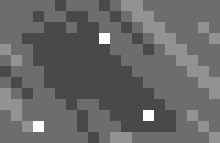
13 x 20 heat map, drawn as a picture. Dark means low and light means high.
No row or column stands out. The centre is the calmest part. Overall the values sit about 40% of the way up the scale. The halves do not mirror each other. Three lone cells stand out, each far higher than its neighbours.
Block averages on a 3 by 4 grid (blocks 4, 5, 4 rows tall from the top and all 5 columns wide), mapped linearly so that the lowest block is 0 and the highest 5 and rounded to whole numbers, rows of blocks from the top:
3 2 4 4
3 0 2 5
5 3 2 4
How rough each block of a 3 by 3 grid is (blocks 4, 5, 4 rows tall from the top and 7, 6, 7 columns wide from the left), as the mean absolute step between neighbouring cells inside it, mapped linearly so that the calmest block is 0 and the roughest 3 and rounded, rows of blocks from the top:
1 3 1
1 0 1
2 1 2
